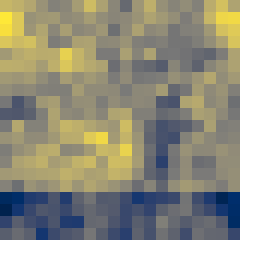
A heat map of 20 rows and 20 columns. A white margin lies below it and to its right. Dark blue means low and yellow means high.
A horizontal seam about 80% of the way down splits the table, and the top part is higher. The field is mottled with small blotches. The top left is the ninth with the highest average.
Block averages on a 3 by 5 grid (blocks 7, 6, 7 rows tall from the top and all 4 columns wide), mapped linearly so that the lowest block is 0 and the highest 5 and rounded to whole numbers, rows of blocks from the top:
5 4 3 2 4 | 2 4 4 1 3 | 0 1 1 0 0
